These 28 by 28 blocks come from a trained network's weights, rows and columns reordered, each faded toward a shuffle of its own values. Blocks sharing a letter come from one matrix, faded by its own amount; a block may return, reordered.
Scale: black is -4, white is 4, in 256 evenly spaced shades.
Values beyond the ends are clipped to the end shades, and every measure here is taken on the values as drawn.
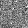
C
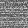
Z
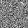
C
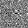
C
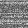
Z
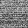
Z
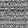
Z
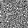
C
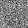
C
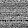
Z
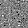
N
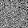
N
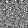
N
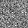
C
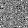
N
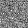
C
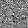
N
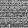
Z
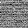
Z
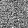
C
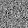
N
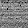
Z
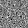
C
